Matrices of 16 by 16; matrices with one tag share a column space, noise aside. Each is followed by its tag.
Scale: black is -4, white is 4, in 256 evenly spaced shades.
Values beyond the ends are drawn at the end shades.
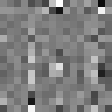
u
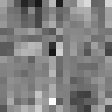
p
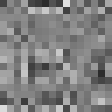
u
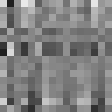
p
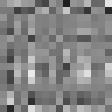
u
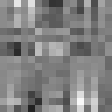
p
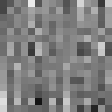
p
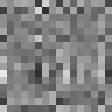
u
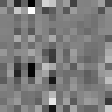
u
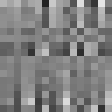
p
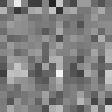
u
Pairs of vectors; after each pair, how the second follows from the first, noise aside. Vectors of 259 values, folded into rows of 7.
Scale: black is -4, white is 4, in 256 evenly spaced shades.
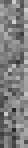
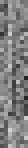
wrapped around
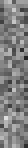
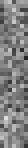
copied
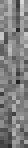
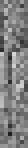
wrapped around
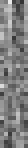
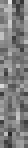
copied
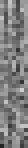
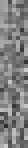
wrapped around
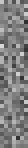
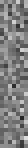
wrapped around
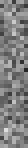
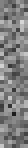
wrapped around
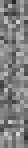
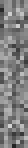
reversed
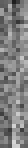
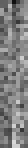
copied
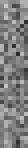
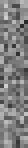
copied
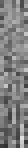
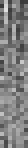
reversed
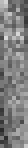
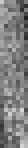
reversed
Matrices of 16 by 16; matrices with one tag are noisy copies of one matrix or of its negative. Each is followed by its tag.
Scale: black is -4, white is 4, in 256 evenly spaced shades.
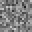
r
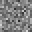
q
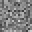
q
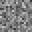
r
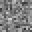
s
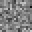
s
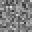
r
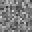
r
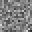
q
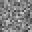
q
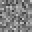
r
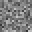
q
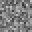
r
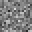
q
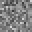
r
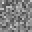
r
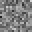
r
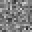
s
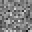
q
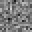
s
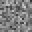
r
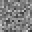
q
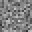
q
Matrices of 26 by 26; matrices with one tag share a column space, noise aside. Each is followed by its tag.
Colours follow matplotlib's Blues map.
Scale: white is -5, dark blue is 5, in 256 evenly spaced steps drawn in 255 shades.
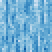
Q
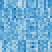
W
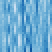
Q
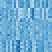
W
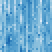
Q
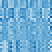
W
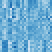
W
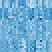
W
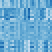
W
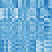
W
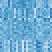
W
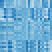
W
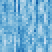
Q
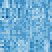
W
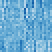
W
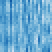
Q
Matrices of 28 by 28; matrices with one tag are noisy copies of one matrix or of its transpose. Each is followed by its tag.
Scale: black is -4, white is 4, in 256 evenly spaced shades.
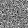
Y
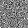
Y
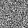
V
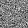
V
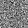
Y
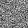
V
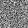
Y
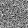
Y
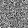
Y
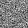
V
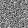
Y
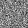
V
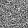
V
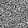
V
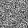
V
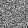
V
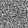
Y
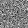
Y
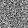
Y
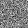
Y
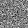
Y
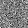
Y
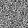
V
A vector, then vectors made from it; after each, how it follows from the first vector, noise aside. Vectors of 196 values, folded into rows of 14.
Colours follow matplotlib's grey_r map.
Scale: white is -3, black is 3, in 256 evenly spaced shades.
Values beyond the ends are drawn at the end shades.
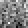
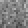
shrunk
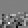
partly zeroed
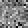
sign-scrambled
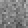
shrunk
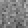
shrunk
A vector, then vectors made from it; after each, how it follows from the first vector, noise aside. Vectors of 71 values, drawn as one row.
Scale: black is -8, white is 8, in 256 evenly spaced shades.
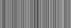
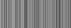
wrapped around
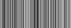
scaled up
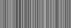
wrapped around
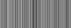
reversed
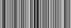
scaled up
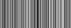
scaled up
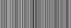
reversed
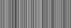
wrapped around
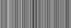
reversed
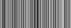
scaled up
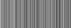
wrapped around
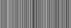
reversed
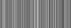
negated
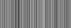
wrapped around
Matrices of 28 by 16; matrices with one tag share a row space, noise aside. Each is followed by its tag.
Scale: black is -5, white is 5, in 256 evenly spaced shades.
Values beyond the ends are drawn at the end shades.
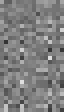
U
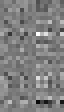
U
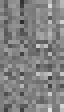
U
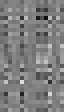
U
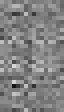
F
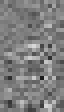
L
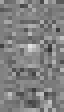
L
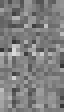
F
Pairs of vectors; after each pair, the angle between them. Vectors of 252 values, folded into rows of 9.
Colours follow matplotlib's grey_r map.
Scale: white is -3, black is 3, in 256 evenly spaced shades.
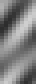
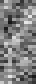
partly aligned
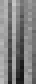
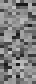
orthogonal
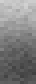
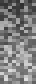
partly opposed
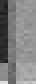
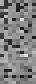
orthogonal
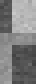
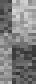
nearly parallel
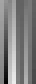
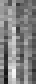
nearly parallel
